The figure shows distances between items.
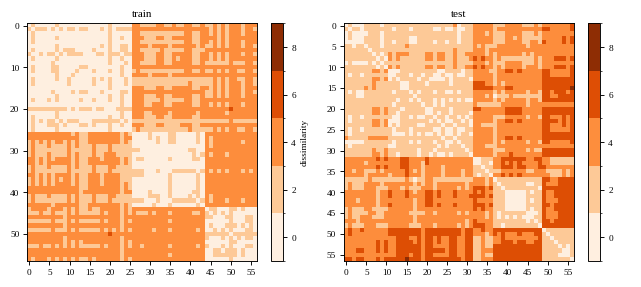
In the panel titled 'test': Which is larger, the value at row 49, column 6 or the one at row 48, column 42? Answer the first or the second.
the first
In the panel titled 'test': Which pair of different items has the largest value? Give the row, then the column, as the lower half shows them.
56, 15
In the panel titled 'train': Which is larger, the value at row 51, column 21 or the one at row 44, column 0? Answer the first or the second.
the first
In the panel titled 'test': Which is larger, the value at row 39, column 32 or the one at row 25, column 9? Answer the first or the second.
the first
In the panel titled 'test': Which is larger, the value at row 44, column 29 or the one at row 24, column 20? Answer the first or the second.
the first
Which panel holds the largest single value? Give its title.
test
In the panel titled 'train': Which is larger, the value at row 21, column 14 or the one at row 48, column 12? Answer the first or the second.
the second
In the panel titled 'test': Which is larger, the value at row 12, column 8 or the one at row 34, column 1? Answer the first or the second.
the second
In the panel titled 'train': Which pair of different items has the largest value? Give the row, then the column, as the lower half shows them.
50, 20
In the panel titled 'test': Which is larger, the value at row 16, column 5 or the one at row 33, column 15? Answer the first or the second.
the second
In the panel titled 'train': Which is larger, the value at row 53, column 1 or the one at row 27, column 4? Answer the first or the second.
the second
